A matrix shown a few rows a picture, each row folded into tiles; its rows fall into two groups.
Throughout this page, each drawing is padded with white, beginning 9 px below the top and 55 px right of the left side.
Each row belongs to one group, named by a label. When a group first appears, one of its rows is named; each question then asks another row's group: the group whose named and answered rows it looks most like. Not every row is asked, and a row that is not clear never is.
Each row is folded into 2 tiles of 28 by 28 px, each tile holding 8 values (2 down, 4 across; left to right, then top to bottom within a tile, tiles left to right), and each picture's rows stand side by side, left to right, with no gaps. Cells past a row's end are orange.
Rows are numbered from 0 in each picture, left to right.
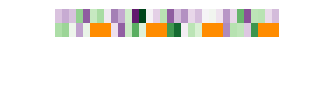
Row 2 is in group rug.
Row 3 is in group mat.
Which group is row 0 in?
rug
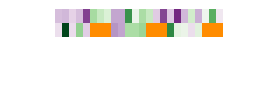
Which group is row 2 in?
rug
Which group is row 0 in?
rug
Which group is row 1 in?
mat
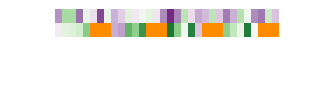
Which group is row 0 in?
mat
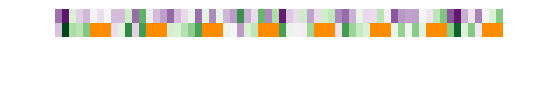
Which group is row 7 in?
rug
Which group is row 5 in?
rug
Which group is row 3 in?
mat
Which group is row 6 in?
rug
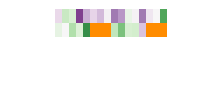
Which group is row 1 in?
rug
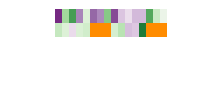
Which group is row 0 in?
mat
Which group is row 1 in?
rug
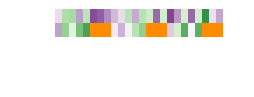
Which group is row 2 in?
mat
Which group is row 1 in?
mat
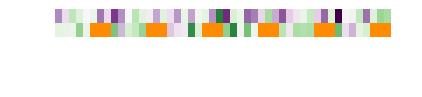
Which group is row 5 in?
rug
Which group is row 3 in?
rug
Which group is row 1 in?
mat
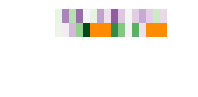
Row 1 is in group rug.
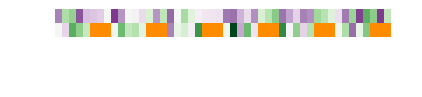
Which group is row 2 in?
mat
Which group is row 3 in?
rug
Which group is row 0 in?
mat
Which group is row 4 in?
rug
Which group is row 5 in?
mat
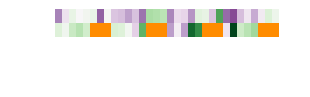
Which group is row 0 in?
mat
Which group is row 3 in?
rug
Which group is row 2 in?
mat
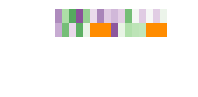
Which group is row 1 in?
mat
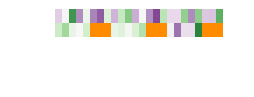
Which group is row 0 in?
mat
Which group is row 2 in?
mat
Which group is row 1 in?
mat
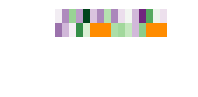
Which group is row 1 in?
rug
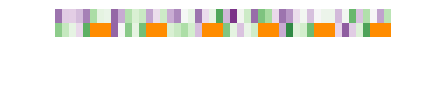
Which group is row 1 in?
mat
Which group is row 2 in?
rug
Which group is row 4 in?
rug
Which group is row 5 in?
mat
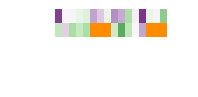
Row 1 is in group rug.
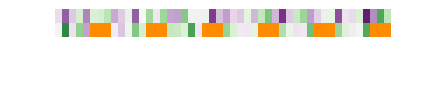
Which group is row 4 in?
rug
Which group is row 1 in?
mat
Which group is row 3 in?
rug
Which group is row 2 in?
mat
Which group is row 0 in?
rug
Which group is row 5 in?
rug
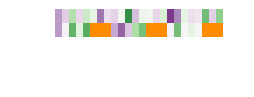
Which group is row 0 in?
mat
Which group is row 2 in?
rug
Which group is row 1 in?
mat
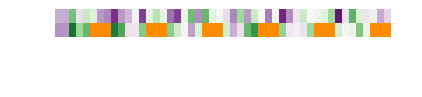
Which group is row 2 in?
rug
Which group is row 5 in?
mat
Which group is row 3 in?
mat
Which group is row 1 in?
rug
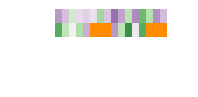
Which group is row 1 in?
mat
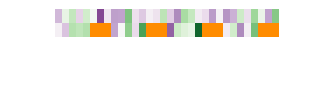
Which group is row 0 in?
mat
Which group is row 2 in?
mat
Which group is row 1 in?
mat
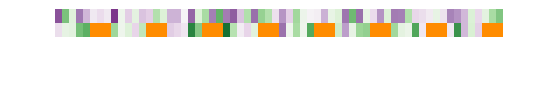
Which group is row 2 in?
mat
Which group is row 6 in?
rug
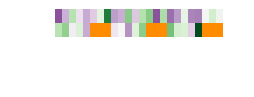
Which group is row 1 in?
mat
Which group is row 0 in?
rug
